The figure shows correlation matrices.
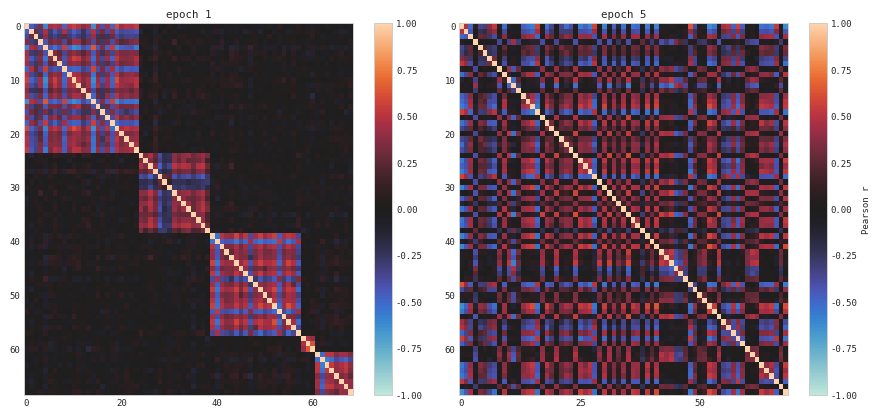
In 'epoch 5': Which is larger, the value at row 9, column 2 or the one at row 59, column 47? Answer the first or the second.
the first
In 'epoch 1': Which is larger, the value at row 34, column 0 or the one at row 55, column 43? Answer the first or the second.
the second
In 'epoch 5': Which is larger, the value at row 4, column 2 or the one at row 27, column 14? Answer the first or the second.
the second
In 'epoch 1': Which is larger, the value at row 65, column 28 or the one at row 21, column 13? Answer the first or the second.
the second
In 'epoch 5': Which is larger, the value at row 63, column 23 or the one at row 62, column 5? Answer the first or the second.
the first
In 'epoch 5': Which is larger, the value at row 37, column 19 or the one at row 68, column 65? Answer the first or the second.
the second
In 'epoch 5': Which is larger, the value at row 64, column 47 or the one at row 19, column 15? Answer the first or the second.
the second
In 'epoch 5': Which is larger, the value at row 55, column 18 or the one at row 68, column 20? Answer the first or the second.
the second
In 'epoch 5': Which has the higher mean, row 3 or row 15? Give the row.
15
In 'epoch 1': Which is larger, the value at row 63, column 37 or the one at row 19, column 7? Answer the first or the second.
the second
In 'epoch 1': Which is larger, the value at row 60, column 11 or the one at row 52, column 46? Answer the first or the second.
the second
